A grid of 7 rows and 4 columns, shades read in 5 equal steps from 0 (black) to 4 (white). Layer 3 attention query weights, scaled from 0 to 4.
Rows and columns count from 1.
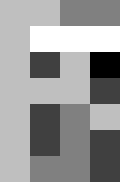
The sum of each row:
10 15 7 10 9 7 8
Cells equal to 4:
3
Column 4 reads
2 4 0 1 3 1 1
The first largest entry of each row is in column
1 2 1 1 1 1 1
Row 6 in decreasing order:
3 2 1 1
